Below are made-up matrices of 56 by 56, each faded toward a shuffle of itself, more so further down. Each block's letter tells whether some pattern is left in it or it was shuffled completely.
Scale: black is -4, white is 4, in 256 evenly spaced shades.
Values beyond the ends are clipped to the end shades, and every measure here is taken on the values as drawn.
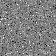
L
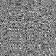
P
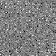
P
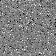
L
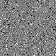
P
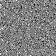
L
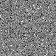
L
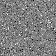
L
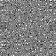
P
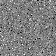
L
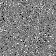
L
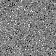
L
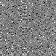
P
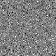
P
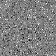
P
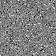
L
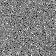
L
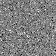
L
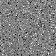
P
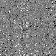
P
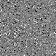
P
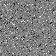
L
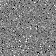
L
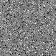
L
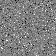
L
